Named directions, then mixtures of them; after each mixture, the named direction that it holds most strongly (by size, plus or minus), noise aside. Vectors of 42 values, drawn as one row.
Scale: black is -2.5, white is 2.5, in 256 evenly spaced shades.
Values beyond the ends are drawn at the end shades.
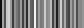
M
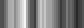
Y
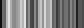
Y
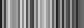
M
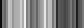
Y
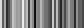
M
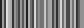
M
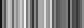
Y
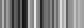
Y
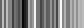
Y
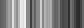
Y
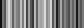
M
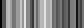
Y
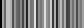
M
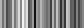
M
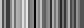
M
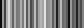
M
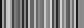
M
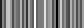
M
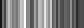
Y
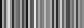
M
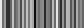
M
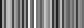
M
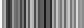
M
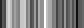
Y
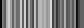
M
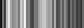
Y
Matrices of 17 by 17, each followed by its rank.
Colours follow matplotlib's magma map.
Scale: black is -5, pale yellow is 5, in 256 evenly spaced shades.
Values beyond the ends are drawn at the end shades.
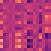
two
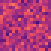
full rank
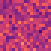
full rank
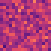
full rank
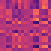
two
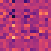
three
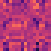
three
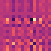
two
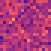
full rank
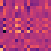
three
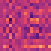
three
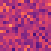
full rank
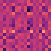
three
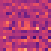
three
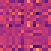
three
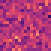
full rank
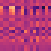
two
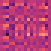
two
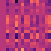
two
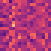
three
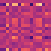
two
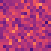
full rank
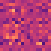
three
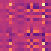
two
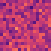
full rank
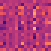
three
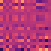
two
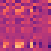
two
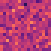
full rank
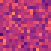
full rank
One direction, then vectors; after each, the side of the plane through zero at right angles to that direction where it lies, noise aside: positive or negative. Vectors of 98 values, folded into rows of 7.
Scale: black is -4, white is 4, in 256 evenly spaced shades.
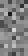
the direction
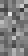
negative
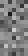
positive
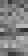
positive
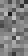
positive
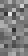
negative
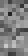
positive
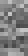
negative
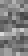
positive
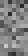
positive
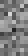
negative
